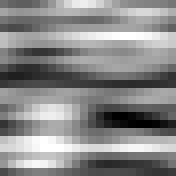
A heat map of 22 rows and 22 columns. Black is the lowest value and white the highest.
Grain: streaks across. Slope: none. Mirror symmetry: none.
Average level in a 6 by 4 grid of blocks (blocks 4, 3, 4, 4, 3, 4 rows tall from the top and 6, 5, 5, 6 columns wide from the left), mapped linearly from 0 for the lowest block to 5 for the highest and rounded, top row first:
2 4 4 3 | 3 3 5 5 | 0 1 2 1 | 4 4 1 2 | 3 4 1 1 | 4 4 2 2
